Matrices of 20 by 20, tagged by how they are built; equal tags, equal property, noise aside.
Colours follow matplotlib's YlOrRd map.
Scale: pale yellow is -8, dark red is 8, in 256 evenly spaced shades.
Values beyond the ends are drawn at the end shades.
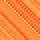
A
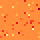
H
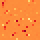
H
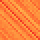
A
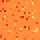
H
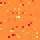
H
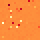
H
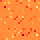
H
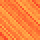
A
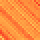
A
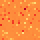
H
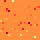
H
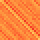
A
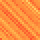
A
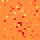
H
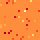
H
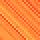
A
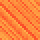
A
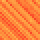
A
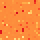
H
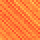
A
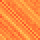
A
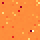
H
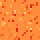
H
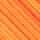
A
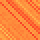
A
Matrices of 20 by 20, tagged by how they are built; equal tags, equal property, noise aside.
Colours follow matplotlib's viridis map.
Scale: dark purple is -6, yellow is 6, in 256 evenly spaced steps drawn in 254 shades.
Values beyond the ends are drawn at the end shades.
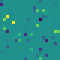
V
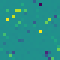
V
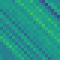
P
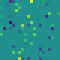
V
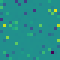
V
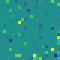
V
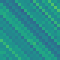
P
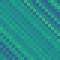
P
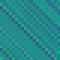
P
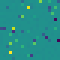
V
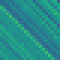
P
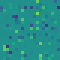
V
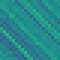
P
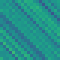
P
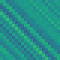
P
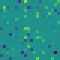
V
